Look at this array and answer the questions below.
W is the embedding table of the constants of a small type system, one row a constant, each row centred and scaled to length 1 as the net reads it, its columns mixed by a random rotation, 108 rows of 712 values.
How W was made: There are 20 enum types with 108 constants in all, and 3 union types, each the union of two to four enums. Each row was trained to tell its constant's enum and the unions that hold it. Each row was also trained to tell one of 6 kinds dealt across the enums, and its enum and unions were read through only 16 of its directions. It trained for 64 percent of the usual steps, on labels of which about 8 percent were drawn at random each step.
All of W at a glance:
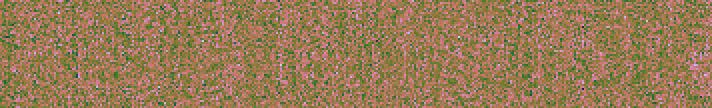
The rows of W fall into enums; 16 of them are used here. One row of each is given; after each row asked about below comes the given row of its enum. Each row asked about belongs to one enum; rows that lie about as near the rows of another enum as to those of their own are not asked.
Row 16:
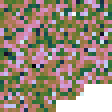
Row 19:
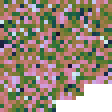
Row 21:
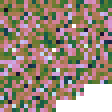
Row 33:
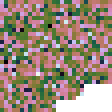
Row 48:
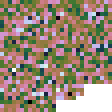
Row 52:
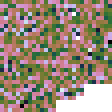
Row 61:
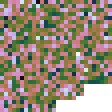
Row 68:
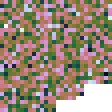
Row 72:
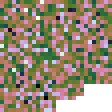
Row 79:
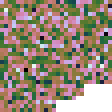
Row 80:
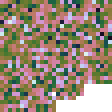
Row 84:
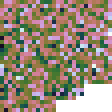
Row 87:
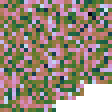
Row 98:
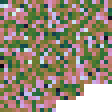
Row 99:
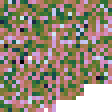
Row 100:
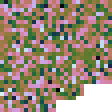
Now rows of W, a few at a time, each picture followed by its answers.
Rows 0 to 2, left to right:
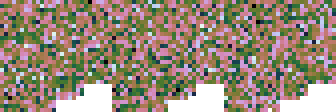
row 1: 84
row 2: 99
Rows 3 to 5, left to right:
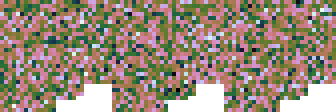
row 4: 84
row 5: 48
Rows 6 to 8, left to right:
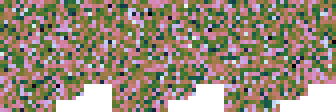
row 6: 72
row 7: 87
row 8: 21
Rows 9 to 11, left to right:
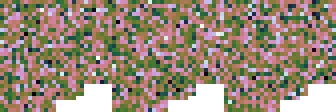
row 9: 79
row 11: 99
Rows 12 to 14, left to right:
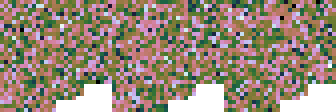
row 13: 33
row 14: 79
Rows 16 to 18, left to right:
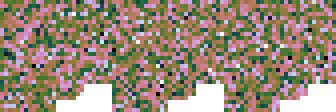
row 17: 84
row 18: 21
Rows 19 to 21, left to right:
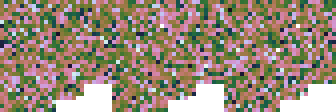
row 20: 79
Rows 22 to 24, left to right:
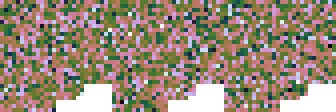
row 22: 72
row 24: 80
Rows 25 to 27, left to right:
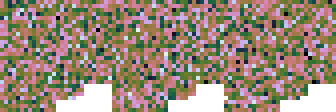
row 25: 87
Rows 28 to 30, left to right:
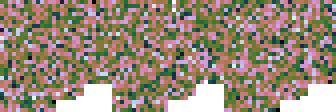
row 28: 61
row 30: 68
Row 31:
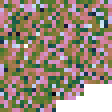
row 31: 33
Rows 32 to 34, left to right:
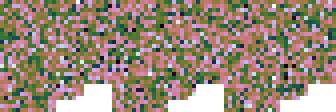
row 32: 21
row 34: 87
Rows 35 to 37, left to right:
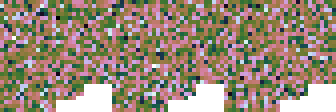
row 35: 99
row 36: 68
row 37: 80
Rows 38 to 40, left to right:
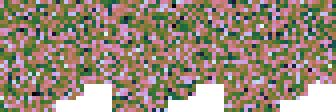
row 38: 16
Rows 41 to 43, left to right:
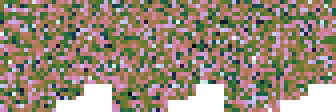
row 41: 80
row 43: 99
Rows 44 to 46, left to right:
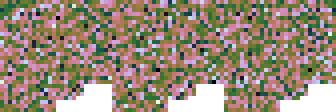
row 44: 87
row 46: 16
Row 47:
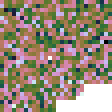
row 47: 16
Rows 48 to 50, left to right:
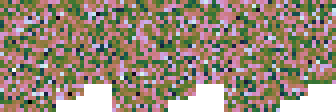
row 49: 84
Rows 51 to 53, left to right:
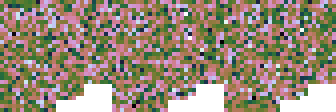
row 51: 79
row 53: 19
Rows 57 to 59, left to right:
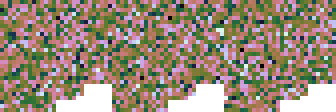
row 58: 99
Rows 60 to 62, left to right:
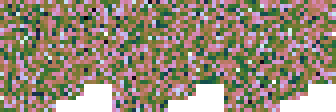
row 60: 16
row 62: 84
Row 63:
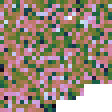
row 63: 100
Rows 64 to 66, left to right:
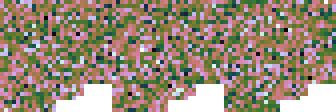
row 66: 68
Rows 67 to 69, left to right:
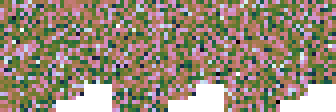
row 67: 52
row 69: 61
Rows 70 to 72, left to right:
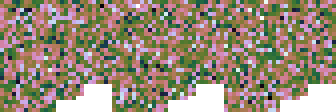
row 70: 79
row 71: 33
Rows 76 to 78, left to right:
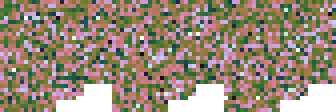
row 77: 61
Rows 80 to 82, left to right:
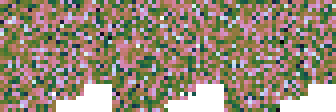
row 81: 21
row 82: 68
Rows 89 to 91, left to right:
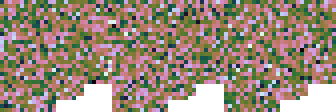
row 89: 61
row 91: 68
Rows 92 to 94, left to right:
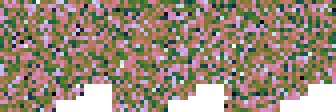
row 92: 19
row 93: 21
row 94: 87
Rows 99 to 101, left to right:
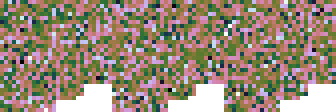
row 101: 80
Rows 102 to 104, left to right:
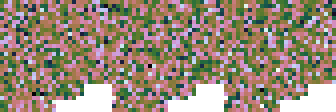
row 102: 98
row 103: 19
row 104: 100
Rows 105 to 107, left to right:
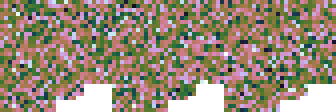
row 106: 80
